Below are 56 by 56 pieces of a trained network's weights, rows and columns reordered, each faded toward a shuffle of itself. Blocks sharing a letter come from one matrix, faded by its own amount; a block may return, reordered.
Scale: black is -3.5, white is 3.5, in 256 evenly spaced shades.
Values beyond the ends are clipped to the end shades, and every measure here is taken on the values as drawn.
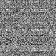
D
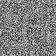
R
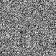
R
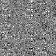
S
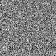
R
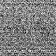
D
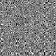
S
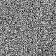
R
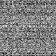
D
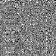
S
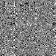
S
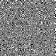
S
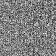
R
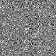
S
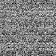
D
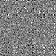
S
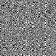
S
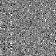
S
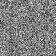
R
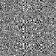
S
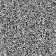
R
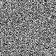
R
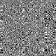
S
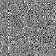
S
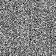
R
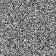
R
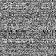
D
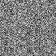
R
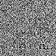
R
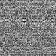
D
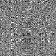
S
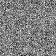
R
